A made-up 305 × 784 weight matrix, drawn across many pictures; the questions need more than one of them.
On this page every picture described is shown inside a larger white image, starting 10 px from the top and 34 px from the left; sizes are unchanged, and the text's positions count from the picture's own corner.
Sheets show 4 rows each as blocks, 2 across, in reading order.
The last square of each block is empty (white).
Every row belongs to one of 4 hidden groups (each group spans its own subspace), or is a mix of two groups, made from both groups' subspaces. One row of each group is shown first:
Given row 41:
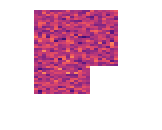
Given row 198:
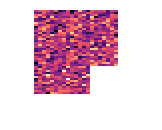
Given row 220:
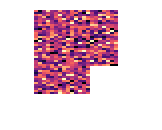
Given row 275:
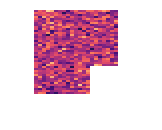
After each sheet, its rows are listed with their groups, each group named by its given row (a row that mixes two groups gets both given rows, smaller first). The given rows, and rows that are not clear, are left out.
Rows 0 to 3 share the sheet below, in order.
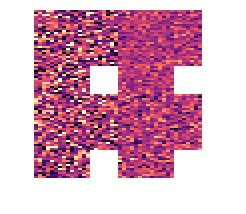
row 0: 41 and 275
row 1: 275
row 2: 275
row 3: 198
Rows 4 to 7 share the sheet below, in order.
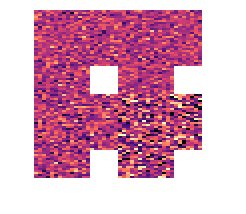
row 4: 275
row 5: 41
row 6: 41
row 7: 275
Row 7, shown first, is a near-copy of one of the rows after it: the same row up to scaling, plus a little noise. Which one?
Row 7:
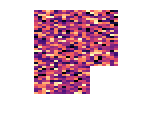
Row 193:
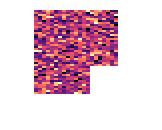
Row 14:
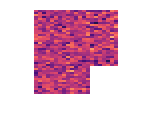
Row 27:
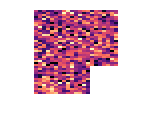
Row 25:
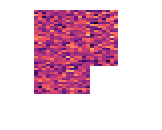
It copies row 193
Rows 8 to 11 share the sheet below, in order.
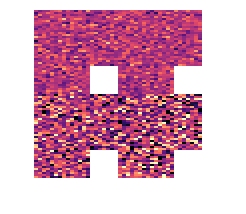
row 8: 220
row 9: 275
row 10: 198
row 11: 275
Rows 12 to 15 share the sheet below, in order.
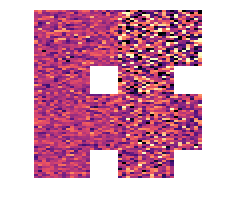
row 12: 41
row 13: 198
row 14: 275
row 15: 41
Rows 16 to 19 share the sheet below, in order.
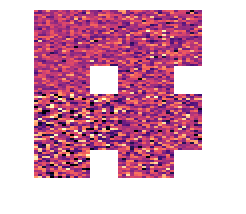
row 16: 220
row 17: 41
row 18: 198
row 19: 275
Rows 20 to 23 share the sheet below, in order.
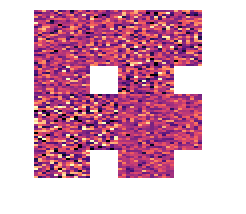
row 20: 198
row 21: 220 and 275
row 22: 41 and 198
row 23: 41
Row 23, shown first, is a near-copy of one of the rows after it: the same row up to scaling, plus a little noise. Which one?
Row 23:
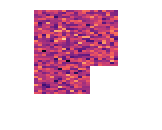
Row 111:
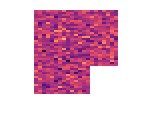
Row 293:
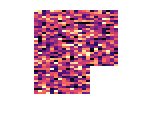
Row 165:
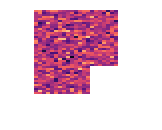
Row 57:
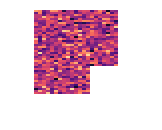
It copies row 111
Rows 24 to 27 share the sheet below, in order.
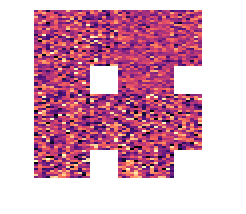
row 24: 41 and 220
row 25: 275
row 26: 198 and 275
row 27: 275
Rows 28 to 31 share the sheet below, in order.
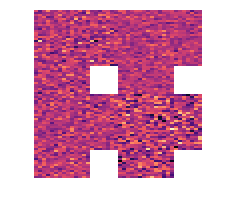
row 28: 220
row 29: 41
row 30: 275
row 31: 41 and 198
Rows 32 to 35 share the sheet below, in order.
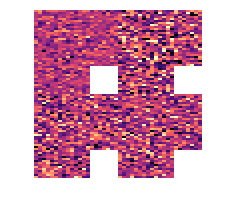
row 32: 41
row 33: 41 and 275
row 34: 275
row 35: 198 and 220
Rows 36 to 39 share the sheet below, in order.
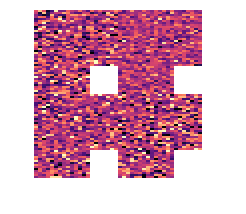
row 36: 198 and 275
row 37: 220
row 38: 198 and 275
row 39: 220
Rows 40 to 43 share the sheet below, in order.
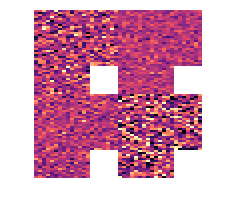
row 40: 198
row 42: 275
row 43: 220
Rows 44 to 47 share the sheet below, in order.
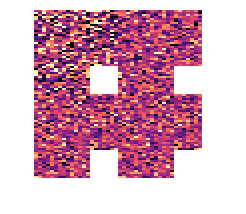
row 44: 275
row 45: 198
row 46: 220
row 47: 220
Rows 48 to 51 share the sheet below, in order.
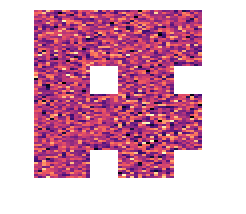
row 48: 41 and 198
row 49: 198
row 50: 198 and 275
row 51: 41
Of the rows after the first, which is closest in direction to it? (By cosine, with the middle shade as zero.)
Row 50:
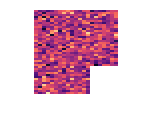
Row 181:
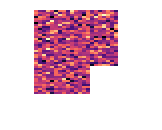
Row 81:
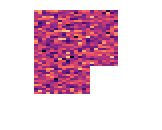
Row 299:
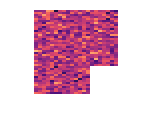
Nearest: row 181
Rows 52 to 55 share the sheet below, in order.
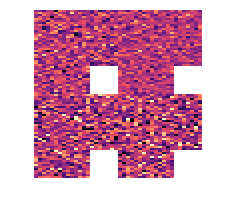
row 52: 198
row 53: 198
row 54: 198
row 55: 41
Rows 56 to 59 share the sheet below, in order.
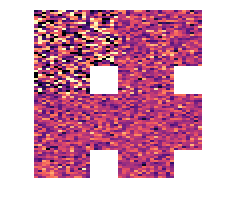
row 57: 41
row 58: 275
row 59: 275
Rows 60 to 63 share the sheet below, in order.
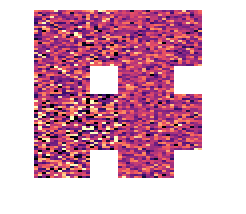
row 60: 198
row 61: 41 and 220
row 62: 198
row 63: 220
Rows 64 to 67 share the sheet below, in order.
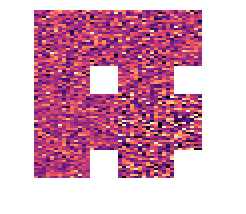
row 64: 198 and 220
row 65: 41
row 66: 220
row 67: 220 and 275
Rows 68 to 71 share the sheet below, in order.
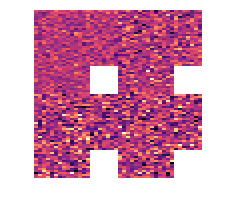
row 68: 198
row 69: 198
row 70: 41
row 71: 275
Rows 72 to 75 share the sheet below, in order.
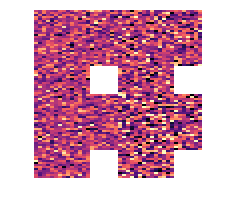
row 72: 275
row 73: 220
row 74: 198 and 220
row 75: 41
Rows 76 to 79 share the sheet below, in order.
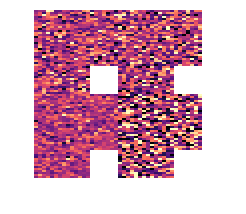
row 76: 275
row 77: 275
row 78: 41 and 220
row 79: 198
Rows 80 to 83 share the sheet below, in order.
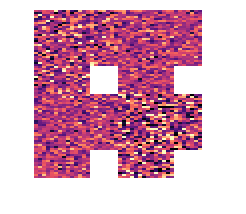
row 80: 198 and 220
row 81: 41
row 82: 275
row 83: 41
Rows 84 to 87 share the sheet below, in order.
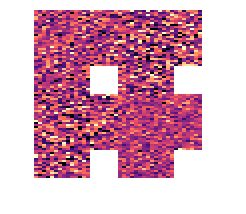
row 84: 275
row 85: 41 and 220
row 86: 41 and 220
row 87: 220 and 275
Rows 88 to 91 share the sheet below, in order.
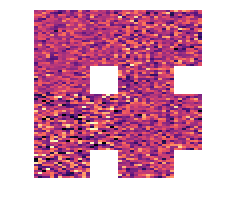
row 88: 198
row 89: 220 and 275
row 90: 41 and 198
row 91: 198 and 275
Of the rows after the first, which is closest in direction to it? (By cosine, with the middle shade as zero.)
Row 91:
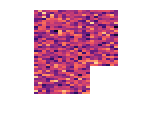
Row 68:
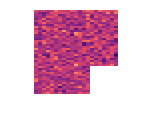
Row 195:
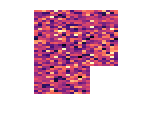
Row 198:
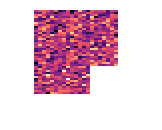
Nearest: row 198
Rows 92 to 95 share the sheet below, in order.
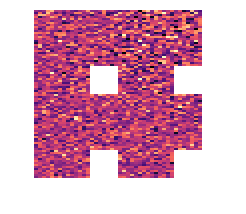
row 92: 220 and 275
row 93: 41 and 198
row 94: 198
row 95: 275
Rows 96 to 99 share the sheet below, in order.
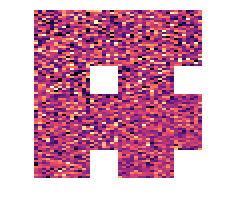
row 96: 275
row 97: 41
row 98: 198
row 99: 220
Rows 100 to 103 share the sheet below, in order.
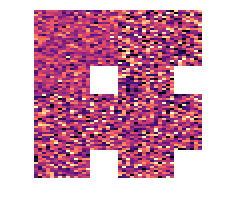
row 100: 275
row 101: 275
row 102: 198
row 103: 275
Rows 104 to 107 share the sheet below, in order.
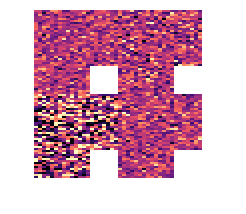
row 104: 41
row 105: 220
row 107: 41 and 198
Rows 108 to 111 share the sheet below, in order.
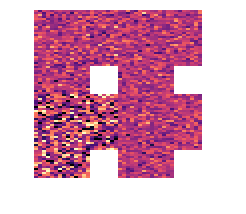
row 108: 275
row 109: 198
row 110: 41 and 198
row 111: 41
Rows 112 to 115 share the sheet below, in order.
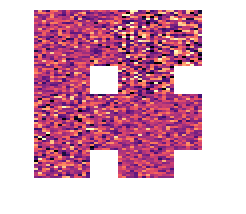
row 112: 220 and 275
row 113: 41 and 275
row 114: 198 and 220
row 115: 198
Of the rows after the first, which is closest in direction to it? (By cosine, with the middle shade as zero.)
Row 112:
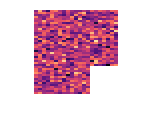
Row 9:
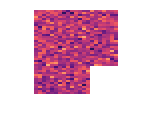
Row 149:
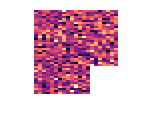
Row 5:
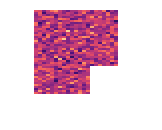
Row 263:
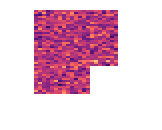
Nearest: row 9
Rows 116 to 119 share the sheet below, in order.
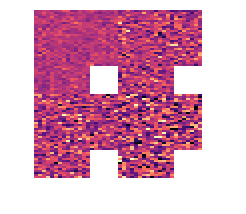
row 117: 198
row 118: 41
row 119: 198
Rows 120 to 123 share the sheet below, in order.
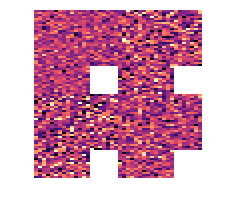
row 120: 198
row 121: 41 and 198
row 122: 275
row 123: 41 and 198
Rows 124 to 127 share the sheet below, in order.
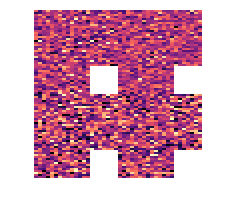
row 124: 220
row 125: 41
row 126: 41
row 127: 275
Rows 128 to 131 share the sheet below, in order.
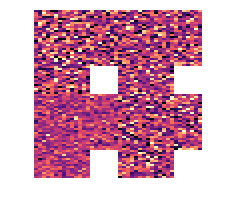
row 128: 41
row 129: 198
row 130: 198 and 275
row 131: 220
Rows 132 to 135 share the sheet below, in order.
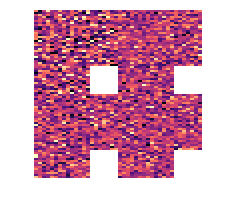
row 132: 220
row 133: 275
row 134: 41 and 220
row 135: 220
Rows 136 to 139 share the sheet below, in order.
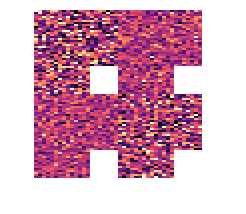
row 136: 41
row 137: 275
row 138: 41
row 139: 220
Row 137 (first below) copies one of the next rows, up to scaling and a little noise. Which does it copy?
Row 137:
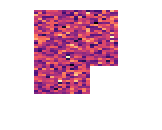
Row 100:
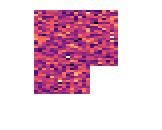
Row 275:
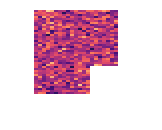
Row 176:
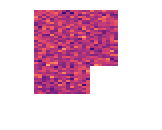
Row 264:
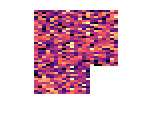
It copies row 100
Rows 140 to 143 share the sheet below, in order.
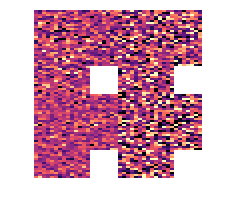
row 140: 41
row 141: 220
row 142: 220
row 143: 220
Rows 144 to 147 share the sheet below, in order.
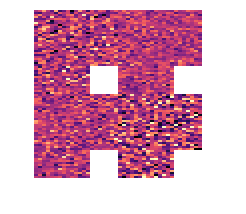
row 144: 198
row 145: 275
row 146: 275
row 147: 220
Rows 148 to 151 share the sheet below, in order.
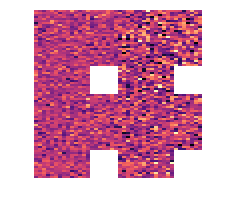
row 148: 198
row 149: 41
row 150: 220 and 275
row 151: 275
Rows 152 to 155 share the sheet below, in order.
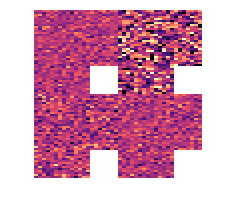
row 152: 198 and 275
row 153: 41 and 220
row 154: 275
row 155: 275
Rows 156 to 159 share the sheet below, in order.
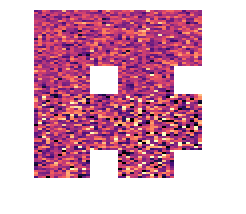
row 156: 41
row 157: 41
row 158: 41 and 198
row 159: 41
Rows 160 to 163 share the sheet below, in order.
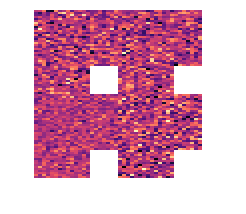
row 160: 198 and 275
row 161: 41 and 220
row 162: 275
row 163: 275
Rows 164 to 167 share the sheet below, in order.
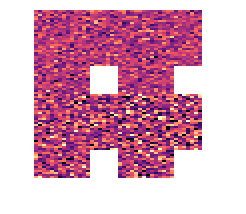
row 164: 275
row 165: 41
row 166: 220
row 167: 198
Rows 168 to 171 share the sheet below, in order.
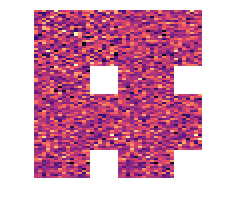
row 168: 198
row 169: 41
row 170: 275
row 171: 275
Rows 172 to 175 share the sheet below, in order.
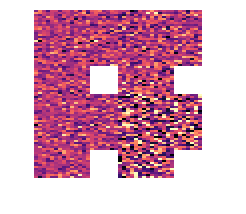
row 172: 220
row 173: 275
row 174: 220
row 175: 198
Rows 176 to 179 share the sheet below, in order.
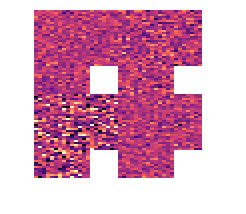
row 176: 275
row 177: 41
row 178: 220
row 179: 220
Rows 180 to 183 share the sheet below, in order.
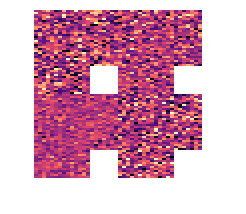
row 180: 220 and 275
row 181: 198 and 220
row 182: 275
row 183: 275
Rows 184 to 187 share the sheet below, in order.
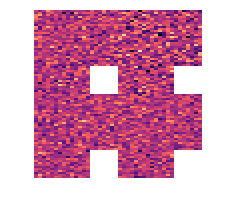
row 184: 275
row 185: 198
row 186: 41
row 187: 198 and 275
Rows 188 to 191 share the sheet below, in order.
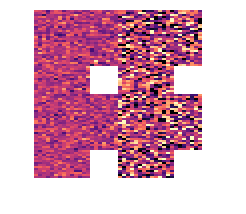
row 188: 41 and 275
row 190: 41 and 198
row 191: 198 and 275
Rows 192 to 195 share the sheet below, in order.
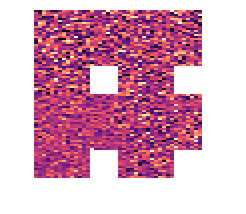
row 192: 41
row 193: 275
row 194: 41 and 220
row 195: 41 and 198
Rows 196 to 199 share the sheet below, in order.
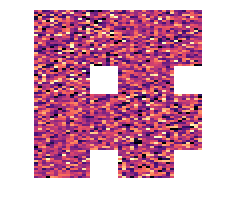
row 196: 275
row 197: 220
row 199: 198
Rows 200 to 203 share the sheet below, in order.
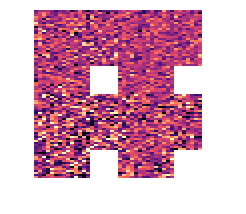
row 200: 198
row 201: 198
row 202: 41 and 275
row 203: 41 and 275
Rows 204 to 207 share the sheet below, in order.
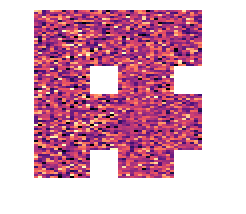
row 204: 41
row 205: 41 and 275
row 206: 220
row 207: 275
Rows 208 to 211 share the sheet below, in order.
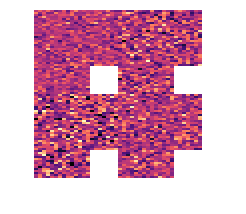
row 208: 220 and 275
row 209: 198 and 220
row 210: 41 and 275
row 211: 41 and 275
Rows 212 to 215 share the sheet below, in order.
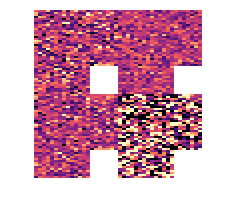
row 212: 220
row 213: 41 and 220
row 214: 198 and 220
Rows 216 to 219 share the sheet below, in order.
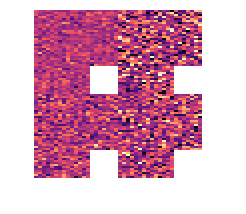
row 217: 275
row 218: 275
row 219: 41
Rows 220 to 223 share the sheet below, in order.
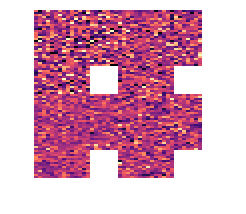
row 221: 198
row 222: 275
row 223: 198 and 220
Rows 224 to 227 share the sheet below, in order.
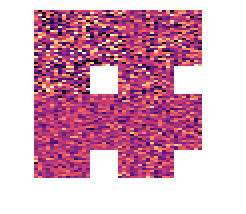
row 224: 275
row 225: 220
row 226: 198
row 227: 220 and 275
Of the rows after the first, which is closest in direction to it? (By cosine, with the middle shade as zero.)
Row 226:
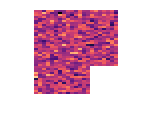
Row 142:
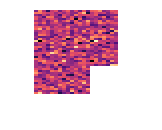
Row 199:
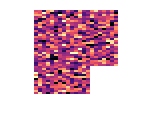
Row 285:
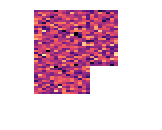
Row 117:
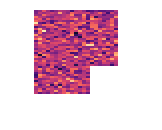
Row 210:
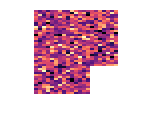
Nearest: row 199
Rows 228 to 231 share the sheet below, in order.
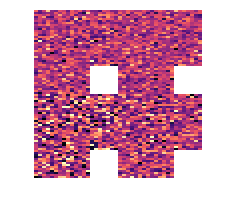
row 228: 220
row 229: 275
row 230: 220
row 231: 41
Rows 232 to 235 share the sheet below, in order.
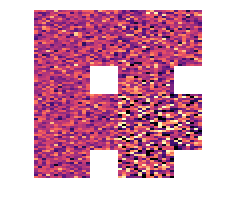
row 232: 198
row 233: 275
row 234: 275
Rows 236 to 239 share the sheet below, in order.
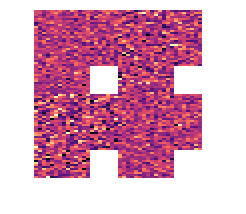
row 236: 198 and 275
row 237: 198 and 220
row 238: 198
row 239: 41 and 220
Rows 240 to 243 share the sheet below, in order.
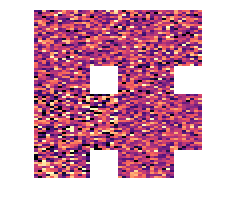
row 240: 41 and 198
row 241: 275
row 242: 275
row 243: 220 and 275
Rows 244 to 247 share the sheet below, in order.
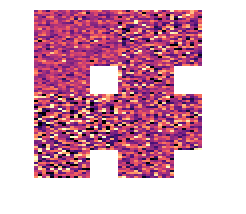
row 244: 220
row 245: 198
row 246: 198
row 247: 220
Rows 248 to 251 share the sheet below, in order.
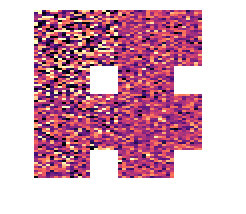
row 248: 41
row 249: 41 and 220
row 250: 220
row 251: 198
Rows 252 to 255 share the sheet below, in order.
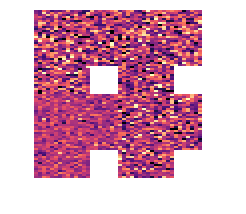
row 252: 41
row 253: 41
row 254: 41
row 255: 198
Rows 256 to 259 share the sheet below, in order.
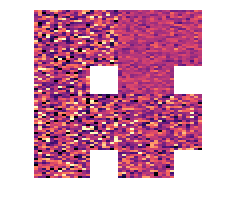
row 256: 41
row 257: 275
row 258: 198
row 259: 41 and 220
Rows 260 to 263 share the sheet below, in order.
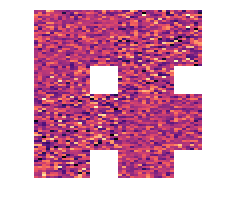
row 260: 275
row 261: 198 and 220
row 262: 275
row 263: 275
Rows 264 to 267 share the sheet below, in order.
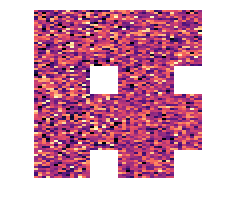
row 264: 275
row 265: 41
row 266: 41 and 198
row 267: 41
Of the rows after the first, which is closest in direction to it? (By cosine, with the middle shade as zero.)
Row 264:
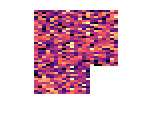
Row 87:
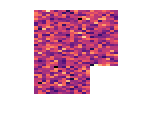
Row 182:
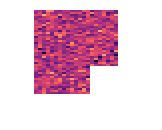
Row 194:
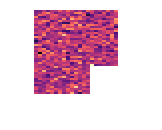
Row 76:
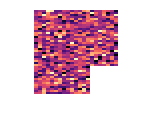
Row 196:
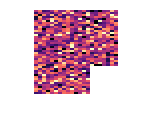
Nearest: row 196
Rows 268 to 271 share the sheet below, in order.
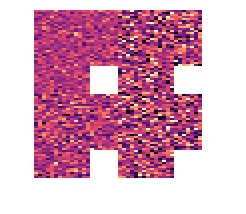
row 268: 198
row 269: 220
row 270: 41
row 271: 198
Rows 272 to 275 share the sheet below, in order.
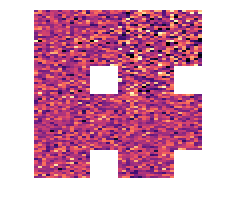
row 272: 220
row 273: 198
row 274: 275
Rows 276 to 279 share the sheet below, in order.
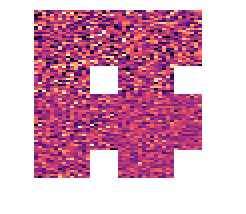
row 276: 275
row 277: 41
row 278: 220
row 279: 41
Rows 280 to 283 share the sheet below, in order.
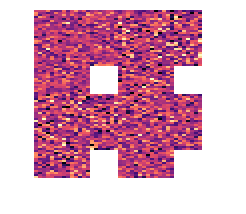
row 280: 220
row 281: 198
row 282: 220
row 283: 198
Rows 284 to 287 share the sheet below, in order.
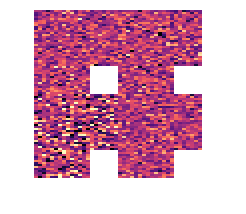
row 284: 220 and 275
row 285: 198
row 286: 220
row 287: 41
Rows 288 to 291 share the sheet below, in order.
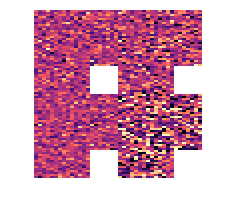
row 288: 220
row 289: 220
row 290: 220
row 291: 220
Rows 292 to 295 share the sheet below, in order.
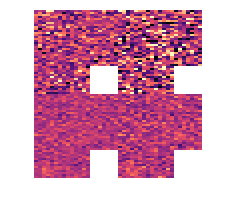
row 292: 275
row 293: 41
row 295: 275
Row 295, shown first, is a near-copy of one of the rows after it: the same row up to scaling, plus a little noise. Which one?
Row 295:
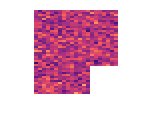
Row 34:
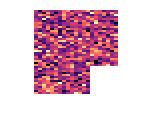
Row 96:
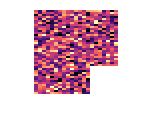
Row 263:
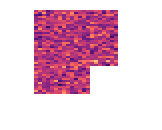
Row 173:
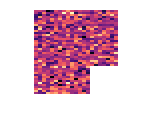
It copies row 34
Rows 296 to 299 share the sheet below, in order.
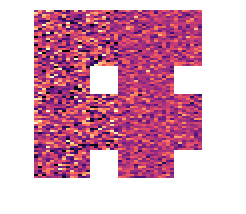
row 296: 220 and 275
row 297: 198
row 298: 275
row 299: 198 and 275
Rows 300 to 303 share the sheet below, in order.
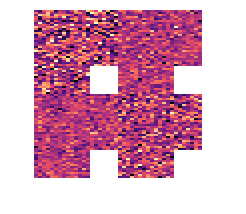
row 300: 41 and 275
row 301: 41
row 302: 198 and 275
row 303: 275
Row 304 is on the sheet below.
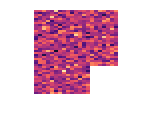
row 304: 198
